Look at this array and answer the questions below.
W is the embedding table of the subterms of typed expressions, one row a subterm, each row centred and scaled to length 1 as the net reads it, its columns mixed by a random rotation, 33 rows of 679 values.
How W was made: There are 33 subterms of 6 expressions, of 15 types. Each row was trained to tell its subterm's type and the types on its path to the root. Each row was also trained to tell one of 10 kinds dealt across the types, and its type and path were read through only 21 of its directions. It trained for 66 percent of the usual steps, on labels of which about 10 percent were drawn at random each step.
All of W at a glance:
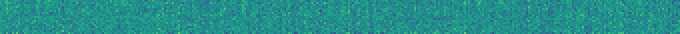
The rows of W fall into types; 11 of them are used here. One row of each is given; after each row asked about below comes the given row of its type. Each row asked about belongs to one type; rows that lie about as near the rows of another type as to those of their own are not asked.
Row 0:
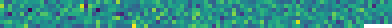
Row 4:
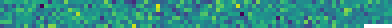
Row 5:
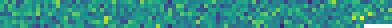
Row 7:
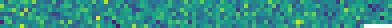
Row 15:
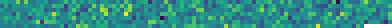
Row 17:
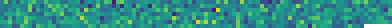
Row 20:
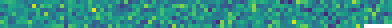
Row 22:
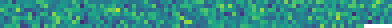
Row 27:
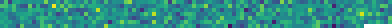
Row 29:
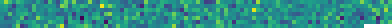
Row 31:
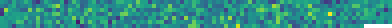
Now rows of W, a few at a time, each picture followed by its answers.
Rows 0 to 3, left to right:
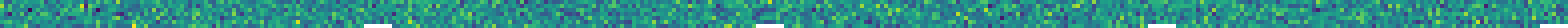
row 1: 4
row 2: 22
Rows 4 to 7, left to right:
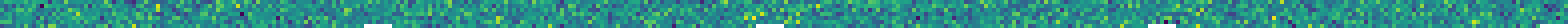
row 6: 20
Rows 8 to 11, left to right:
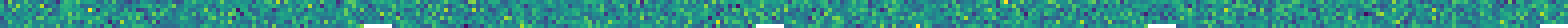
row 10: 22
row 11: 29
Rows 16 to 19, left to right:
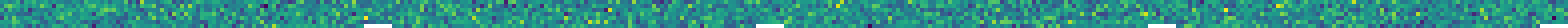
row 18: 5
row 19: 29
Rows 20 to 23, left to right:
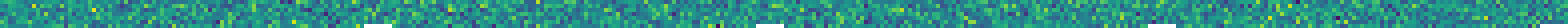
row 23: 15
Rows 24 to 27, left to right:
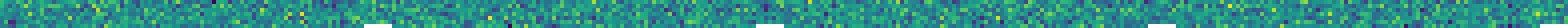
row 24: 27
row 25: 7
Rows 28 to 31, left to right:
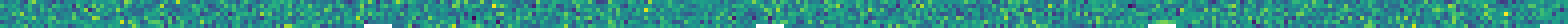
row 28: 27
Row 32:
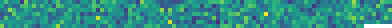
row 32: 20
